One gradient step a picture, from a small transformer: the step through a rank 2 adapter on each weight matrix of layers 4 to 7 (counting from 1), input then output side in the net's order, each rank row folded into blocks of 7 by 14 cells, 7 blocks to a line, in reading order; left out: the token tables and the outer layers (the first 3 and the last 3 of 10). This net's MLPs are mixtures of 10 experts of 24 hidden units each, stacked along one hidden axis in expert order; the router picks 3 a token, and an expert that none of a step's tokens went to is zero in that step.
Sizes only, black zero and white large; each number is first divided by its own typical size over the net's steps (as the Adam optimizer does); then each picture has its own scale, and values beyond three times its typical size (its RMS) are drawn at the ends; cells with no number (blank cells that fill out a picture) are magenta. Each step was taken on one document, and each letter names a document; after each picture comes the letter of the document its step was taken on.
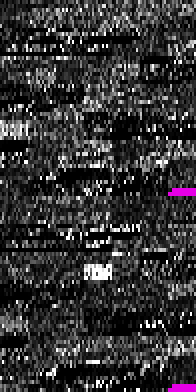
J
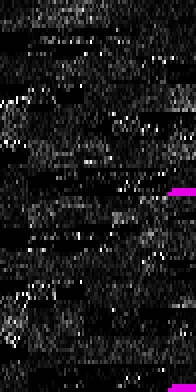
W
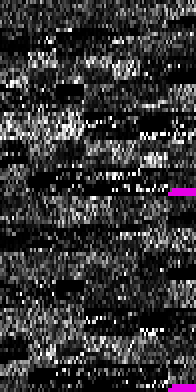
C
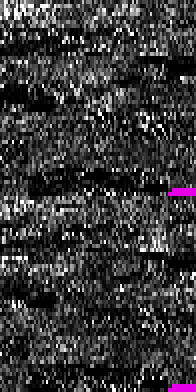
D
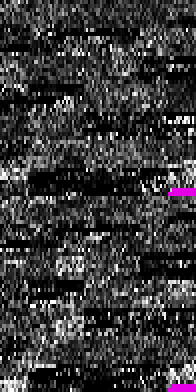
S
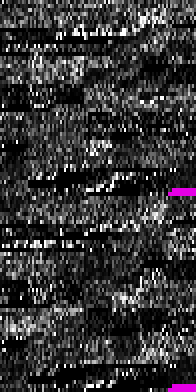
J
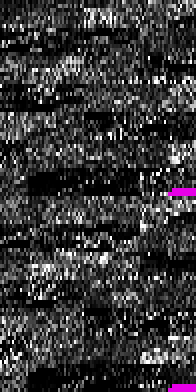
D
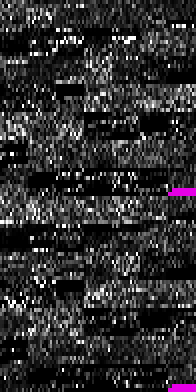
C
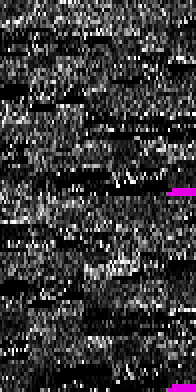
J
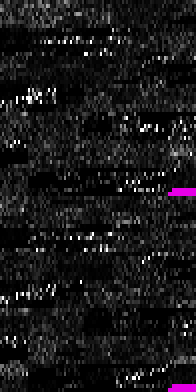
W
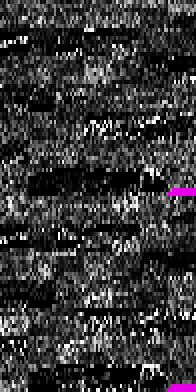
D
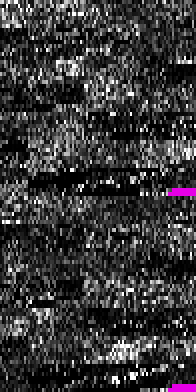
J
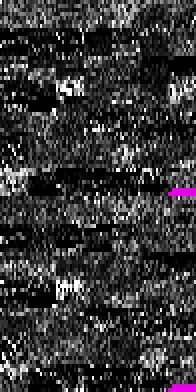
D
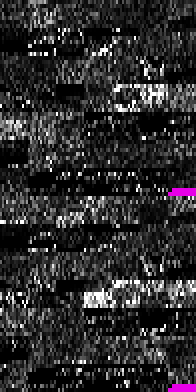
C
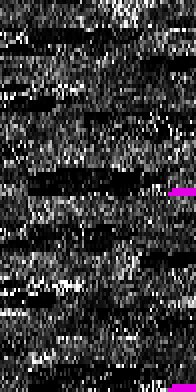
D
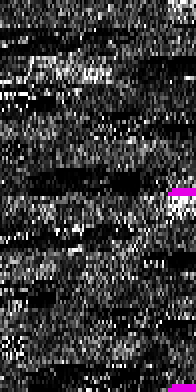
D
